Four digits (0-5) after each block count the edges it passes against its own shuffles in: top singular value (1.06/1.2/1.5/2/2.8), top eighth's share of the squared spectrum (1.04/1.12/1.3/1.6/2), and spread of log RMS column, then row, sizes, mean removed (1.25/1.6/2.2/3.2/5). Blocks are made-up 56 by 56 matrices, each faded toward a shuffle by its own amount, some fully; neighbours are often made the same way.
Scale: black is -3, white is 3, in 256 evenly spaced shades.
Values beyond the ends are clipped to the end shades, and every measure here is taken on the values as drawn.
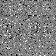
3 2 1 1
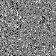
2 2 2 0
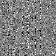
1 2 3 0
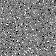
0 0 0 0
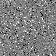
0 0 0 0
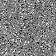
0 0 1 0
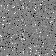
1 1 0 0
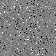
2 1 0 0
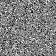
0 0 0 0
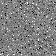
0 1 0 0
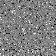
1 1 0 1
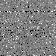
2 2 0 2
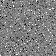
0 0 0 0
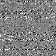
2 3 0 3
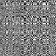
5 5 3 3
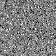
2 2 0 1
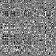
4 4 2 2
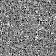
2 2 0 0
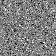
0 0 0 0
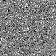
2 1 1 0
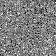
2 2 0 0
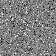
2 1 0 0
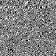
3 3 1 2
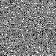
3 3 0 1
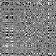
4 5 3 3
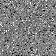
2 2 0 0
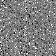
1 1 2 0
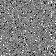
1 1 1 0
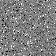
0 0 0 0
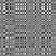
5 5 4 4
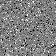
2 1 0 0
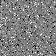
1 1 0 0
